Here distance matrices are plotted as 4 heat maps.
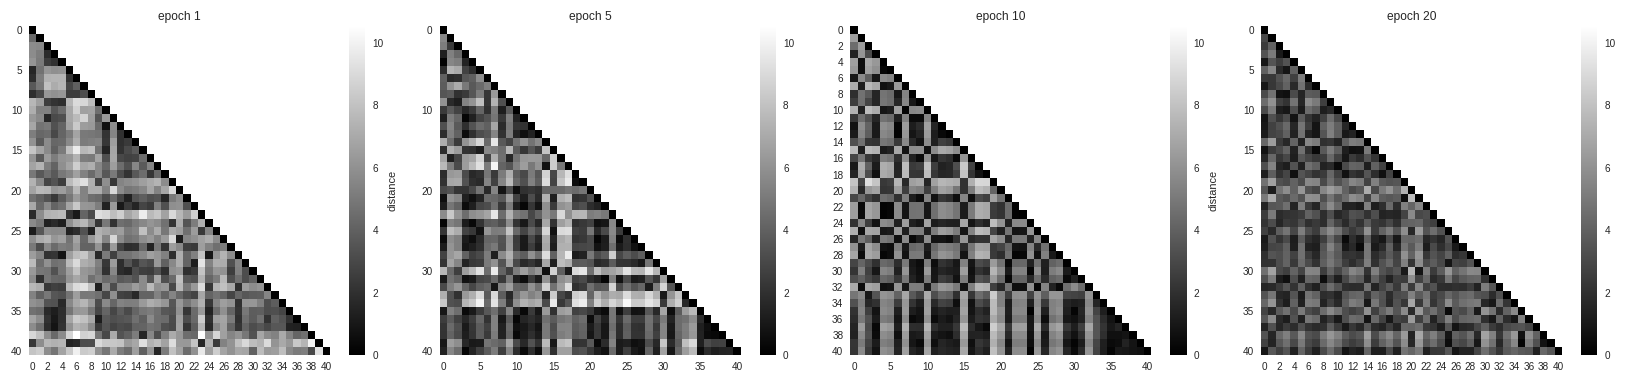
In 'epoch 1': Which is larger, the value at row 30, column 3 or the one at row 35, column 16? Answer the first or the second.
the second
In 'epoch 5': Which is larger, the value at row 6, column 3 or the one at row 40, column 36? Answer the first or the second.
the first
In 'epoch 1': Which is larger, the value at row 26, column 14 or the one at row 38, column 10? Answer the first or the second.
the first
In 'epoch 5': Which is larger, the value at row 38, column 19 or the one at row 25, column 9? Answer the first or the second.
the second
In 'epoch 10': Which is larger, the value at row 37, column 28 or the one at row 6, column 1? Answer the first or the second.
the first
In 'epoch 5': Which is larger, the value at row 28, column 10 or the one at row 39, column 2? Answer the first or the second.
the second
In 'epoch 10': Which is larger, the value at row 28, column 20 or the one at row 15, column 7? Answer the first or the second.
the first
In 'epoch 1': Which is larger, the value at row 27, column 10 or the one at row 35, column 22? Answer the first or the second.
the second
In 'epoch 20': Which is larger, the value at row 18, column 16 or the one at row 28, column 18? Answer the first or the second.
the second
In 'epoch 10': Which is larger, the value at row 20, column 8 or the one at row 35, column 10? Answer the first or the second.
the second
